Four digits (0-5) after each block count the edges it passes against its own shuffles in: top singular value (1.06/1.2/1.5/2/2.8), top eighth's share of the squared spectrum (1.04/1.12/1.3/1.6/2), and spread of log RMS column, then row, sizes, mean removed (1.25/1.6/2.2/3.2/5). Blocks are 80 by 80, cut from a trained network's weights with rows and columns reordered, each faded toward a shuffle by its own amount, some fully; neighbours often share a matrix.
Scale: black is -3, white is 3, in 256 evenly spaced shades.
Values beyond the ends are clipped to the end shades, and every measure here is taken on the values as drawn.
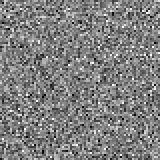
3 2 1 1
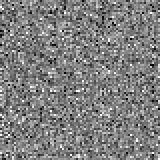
3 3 2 1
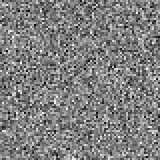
1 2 0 0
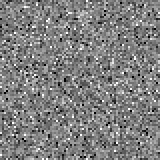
0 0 0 0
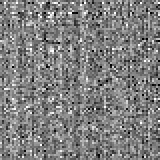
3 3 0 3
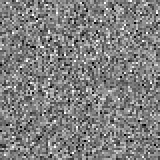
0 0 0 0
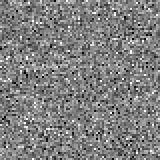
0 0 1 0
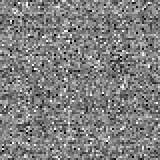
2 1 1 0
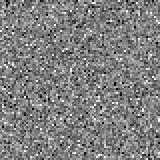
0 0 0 0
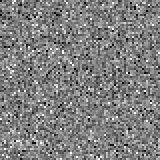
0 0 0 0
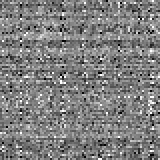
3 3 3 2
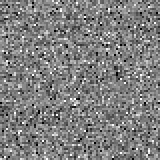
1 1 1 0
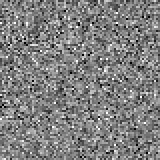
2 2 0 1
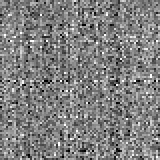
3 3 0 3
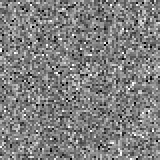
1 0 0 0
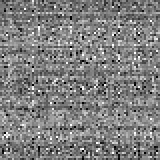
3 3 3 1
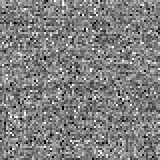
2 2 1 0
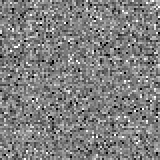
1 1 0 0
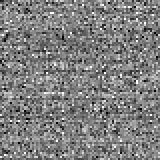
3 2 2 1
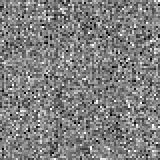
1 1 0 0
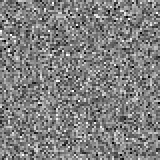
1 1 0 0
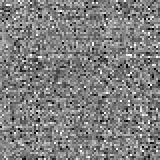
2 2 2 0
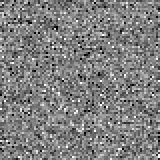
1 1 1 0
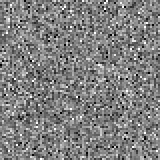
0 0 0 0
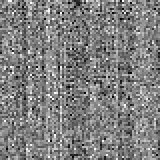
3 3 1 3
